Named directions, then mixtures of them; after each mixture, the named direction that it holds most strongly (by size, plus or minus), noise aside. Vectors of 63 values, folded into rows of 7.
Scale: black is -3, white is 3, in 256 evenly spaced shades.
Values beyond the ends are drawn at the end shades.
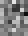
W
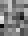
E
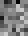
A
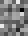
A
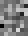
E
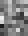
E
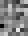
A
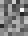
W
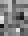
E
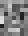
E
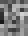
W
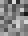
W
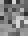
W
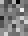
A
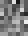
W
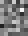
W
